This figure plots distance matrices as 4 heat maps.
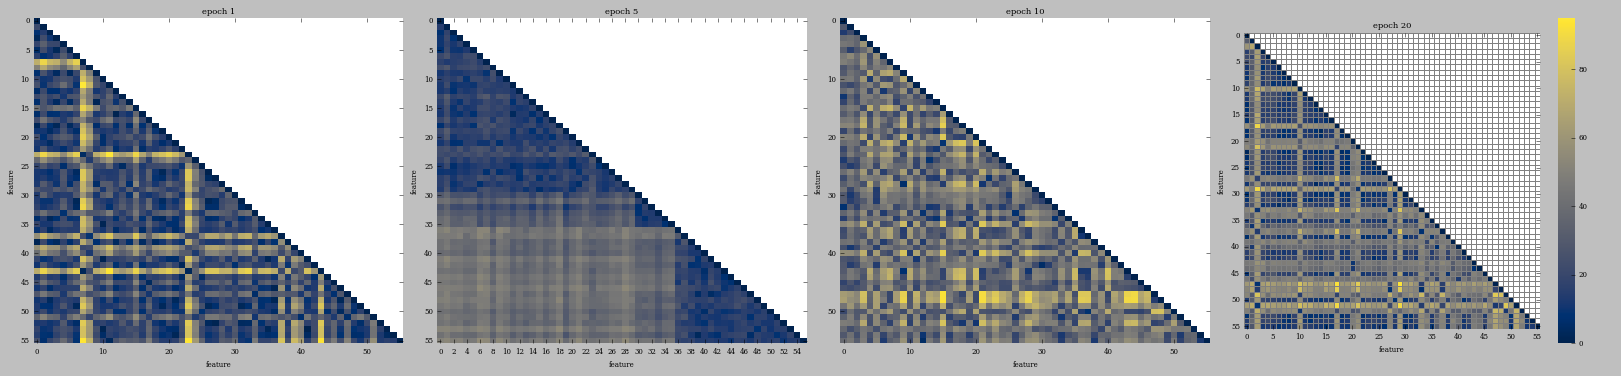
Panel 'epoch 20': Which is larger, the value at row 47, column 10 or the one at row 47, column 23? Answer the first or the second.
the first
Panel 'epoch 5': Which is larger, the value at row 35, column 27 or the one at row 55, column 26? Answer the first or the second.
the second
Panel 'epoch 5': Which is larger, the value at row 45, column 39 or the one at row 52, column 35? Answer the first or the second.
the second
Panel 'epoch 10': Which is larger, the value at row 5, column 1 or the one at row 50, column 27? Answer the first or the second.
the second
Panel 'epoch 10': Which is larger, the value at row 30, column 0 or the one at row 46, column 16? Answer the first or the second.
the second
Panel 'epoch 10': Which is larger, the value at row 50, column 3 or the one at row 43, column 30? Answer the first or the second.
the second
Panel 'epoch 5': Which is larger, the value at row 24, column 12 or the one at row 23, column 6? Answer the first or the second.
the second
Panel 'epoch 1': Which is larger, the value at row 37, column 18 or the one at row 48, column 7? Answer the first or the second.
the second
